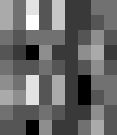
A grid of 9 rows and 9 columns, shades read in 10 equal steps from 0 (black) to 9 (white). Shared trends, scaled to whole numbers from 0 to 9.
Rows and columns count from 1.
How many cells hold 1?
0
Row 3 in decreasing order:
5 4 4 4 4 3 3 3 2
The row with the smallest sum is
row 4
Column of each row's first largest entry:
3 3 8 8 8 3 3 8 8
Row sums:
40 40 32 27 30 36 37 29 28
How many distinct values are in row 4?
5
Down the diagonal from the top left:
6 4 4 5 3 2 0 5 3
